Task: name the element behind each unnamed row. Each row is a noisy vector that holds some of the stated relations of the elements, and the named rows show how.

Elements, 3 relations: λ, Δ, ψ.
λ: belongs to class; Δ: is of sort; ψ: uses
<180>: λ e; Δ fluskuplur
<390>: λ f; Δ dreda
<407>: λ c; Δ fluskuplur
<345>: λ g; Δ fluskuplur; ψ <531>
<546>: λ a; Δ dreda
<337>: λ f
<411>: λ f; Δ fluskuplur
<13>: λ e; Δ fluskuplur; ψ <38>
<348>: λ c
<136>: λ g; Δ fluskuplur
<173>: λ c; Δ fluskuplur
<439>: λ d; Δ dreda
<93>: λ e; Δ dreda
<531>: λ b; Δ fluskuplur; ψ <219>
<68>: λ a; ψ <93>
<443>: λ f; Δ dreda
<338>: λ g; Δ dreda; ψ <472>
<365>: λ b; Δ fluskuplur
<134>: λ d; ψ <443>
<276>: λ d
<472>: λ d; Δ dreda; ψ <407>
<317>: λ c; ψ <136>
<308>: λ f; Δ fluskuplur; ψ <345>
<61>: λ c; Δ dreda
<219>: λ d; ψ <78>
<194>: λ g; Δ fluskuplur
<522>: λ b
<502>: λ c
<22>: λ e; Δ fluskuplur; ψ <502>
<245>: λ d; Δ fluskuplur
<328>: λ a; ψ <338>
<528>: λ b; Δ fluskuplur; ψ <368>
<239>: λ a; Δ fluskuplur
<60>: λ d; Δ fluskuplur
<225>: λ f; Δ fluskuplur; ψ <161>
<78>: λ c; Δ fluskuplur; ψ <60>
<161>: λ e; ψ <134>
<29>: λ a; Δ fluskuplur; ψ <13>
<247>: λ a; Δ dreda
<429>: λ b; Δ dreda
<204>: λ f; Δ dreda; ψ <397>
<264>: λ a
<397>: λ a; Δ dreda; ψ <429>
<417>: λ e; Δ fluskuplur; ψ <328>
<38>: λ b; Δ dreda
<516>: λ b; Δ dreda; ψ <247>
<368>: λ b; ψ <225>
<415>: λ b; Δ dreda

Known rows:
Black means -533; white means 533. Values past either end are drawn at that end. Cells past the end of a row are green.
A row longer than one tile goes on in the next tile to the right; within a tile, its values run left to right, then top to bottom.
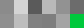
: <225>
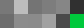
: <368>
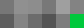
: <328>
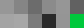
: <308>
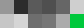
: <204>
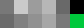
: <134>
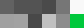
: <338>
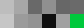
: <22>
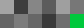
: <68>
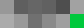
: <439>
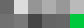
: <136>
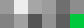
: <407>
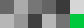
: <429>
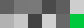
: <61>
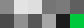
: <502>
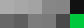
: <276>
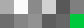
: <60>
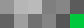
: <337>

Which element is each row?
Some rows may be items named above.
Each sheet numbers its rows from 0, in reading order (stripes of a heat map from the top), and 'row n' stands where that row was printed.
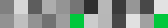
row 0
<225>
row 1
<247>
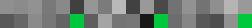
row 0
<522>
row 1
<317>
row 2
<345>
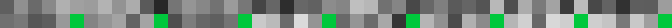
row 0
<345>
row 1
<161>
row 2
<328>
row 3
<516>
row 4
<348>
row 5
<415>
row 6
<443>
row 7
<516>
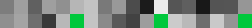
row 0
<239>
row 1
<93>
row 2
<516>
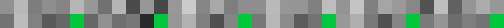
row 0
<78>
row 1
<317>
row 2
<411>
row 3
<78>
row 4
<411>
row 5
<194>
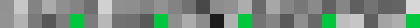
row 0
<411>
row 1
<173>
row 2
<29>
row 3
<264>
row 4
<390>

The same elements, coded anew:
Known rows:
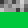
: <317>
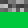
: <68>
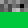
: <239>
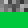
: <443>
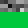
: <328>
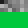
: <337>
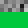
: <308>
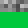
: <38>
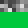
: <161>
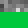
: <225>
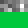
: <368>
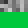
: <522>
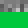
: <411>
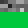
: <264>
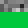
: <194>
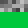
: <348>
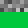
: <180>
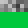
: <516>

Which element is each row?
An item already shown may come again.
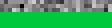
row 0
<345>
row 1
<204>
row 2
<522>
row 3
<60>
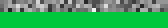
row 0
<245>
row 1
<78>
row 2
<93>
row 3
<161>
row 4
<443>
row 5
<173>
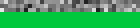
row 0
<61>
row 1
<173>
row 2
<390>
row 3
<134>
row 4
<528>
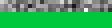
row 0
<516>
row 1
<407>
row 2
<338>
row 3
<61>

